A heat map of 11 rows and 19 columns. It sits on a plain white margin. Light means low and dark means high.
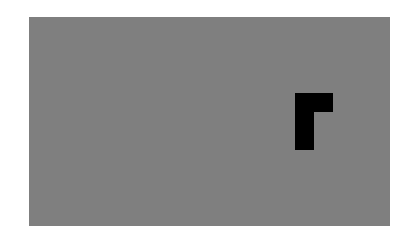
The middle right is the roughest part. There is no overall slope. An odd patch, higher than its surroundings, sits in the middle right. On average the colour sits 50% of the way up the scale. The values are skewed, with a long tail toward high values. The ninth with the highest average is the middle right.
